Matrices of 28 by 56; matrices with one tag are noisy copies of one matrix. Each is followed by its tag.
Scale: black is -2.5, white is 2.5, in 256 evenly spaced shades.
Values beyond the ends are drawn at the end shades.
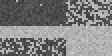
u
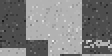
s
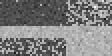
u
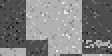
s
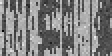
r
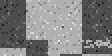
s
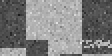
s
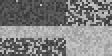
u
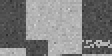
s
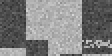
s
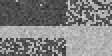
u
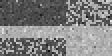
u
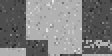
s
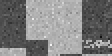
s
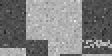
s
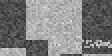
s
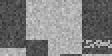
s
